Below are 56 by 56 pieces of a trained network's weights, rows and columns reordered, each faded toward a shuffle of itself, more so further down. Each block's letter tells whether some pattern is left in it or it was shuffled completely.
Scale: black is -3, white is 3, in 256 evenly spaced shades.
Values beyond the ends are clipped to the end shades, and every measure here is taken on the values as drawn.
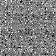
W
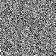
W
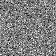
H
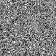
W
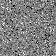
H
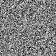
H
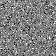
H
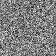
H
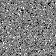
H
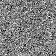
H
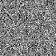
W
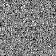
W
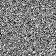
H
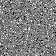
H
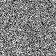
H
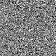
W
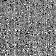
W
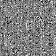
W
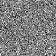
W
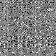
W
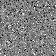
H
